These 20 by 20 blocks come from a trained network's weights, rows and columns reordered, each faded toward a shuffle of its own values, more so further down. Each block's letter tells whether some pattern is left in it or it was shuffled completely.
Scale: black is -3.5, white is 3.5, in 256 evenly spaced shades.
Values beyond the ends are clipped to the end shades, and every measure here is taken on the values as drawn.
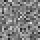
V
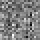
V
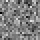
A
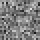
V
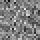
V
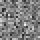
A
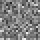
V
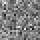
V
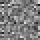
V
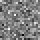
A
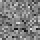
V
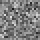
A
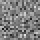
V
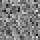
V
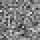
A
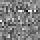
V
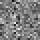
V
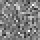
A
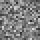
A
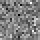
A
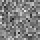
A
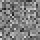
V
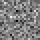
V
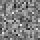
A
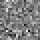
V
